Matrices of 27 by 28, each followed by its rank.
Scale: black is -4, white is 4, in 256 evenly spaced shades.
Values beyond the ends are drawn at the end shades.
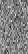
full rank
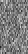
full rank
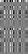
one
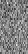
full rank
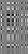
one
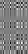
one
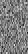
full rank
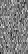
full rank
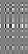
one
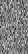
full rank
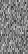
full rank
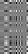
one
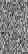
full rank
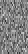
full rank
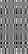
one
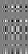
one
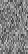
full rank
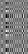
one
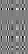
one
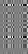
one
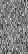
full rank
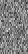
full rank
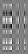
one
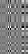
one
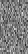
full rank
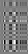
one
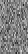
full rank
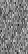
full rank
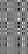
one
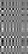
one
